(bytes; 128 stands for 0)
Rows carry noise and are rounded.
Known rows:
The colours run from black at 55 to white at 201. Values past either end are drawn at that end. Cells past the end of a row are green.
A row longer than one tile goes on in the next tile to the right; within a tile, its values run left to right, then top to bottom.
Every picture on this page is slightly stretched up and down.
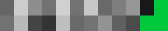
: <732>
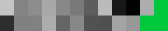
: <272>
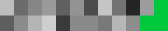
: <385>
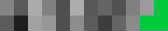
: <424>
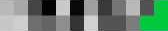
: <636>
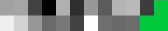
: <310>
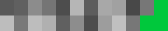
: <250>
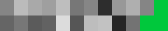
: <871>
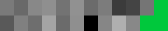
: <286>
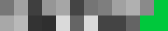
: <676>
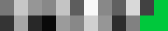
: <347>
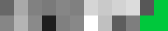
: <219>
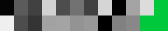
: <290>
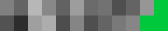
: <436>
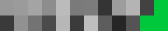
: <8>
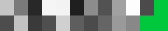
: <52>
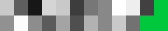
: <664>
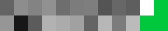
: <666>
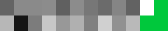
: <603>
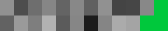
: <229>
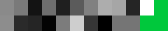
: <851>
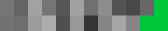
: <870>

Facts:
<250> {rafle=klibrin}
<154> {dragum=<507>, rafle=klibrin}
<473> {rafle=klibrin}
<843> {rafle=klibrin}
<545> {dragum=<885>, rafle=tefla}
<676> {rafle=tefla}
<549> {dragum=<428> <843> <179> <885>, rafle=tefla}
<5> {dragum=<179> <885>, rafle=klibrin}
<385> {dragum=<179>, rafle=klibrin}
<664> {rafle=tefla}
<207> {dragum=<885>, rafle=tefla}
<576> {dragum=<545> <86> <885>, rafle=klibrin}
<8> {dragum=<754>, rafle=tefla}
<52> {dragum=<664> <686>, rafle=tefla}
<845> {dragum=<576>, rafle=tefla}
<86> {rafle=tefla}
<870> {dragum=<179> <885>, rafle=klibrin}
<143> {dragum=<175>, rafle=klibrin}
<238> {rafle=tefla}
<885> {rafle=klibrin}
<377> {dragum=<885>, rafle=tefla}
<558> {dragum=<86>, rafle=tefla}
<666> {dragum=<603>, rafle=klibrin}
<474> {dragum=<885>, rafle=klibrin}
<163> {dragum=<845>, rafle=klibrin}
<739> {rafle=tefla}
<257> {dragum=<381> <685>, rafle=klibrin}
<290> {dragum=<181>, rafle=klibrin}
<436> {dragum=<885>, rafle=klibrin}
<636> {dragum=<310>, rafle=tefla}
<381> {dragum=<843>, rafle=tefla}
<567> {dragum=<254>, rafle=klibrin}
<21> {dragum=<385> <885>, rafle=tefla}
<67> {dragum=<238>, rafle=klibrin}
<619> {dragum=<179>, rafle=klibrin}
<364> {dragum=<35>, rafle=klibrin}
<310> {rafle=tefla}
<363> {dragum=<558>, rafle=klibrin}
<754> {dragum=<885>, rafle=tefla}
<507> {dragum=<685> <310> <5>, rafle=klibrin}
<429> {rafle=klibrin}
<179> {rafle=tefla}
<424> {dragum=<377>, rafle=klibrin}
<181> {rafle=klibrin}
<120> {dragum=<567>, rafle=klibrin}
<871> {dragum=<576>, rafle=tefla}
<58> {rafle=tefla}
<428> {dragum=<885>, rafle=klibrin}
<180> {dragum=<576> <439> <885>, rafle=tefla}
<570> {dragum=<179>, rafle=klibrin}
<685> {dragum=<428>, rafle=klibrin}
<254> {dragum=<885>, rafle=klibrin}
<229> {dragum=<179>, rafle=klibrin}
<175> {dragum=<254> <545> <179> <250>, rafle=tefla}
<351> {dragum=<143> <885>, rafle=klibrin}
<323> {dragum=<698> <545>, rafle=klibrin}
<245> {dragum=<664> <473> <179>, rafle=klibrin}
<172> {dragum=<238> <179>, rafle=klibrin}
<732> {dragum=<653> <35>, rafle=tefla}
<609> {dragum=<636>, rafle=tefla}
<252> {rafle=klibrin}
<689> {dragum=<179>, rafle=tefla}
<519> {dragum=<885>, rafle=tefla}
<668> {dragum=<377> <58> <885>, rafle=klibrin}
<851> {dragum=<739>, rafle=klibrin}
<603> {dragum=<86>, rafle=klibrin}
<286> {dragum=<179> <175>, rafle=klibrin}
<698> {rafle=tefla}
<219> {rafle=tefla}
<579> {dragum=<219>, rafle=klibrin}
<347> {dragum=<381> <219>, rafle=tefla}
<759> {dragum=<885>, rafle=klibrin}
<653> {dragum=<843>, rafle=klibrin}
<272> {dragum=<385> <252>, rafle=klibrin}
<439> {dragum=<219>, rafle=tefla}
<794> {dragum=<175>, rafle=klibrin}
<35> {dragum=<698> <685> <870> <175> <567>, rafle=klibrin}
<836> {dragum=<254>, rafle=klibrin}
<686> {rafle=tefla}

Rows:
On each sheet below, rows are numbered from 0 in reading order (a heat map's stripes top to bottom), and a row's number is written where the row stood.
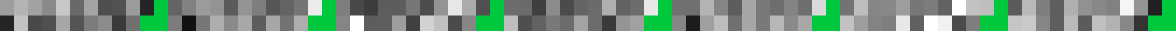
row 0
<549>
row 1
<163>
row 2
<238>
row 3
<429>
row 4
<576>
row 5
<86>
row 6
<698>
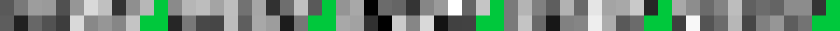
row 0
<579>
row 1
<180>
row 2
<739>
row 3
<381>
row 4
<689>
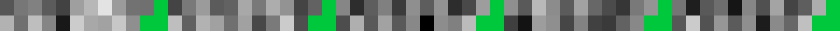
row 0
<843>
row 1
<567>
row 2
<172>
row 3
<668>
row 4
<67>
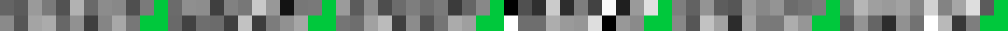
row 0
<143>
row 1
<257>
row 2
<5>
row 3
<181>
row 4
<428>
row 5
<439>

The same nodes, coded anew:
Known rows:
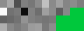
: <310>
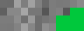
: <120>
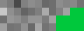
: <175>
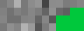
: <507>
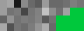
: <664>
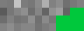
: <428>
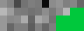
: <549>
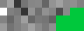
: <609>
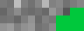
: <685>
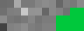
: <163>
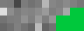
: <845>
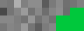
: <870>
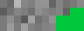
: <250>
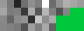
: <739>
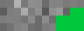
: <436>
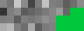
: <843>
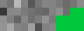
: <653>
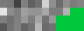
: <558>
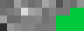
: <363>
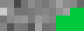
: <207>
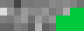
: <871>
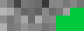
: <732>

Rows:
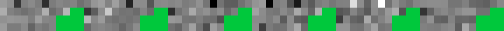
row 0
<689>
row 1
<272>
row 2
<245>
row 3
<52>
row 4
<885>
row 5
<473>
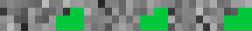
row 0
<181>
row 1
<676>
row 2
<851>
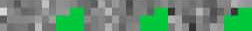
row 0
<545>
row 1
<323>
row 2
<290>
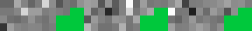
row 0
<603>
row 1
<179>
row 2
<636>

